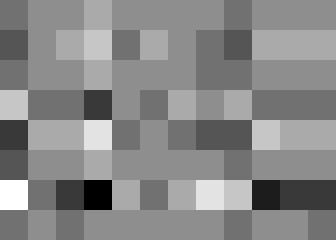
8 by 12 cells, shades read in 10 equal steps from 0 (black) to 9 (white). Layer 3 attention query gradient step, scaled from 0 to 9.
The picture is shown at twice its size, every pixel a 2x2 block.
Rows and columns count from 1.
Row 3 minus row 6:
1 0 0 0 0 0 0 -1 0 0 0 0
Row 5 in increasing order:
2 3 3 4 4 5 6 6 6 6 7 8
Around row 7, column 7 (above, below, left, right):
5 5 4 8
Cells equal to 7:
4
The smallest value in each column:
2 4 2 0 4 4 4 3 3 1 2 2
